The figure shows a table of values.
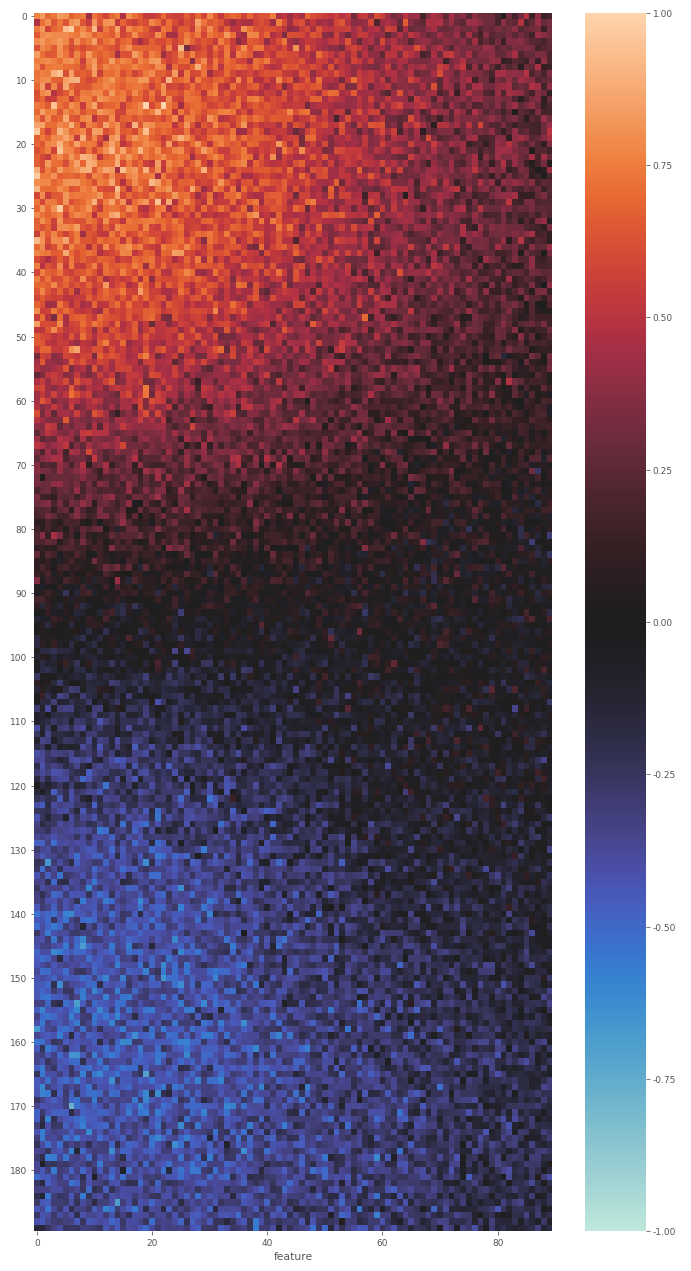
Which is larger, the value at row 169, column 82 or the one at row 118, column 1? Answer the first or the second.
the first
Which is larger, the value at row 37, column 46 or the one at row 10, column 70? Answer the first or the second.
the first
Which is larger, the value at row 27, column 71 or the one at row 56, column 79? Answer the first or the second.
the first
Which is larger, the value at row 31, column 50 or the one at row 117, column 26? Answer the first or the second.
the first
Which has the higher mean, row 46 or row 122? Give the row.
46
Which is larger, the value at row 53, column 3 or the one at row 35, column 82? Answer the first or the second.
the first
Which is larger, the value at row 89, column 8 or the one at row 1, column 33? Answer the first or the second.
the second
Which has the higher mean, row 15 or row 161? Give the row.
15
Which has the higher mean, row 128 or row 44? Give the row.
44
